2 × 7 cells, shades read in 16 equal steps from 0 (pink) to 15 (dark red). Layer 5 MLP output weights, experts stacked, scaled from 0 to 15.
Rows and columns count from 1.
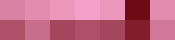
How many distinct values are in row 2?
5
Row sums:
24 56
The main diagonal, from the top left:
3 5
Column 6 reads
15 13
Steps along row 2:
down up down up up down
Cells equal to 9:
2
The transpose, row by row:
3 8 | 2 5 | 1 9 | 0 8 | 1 9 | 15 13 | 2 4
